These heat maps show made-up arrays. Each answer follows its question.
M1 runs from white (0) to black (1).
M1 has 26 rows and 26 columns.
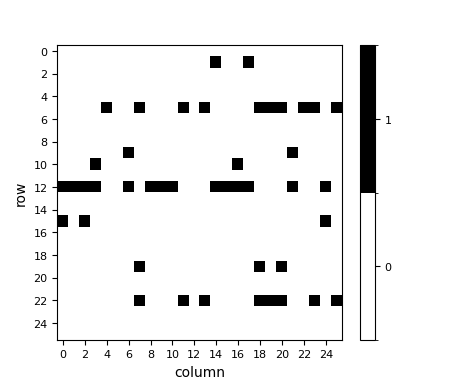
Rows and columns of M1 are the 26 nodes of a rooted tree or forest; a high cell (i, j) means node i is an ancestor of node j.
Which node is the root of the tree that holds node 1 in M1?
12
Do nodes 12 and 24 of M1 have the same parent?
no
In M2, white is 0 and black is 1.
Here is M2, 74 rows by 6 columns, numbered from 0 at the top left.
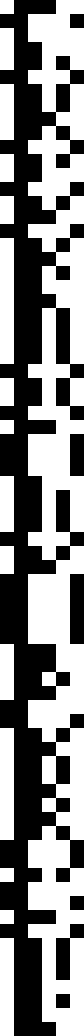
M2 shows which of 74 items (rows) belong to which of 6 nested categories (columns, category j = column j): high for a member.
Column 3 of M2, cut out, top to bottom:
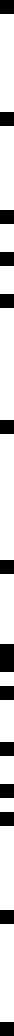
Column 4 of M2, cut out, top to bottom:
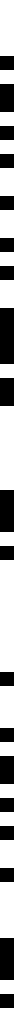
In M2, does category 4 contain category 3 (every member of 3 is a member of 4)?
no
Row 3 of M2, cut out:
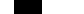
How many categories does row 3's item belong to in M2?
2
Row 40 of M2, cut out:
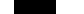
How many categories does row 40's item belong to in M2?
3
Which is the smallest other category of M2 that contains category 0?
1
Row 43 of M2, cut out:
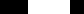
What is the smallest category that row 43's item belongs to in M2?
5
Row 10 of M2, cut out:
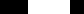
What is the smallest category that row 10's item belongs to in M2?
5
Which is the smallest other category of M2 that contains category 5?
0
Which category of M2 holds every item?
1
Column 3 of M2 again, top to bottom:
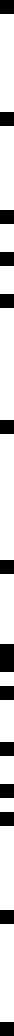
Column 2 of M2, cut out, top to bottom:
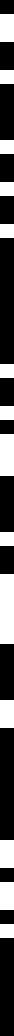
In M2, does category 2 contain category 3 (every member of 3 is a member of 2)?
yes
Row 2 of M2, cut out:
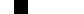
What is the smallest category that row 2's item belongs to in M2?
1
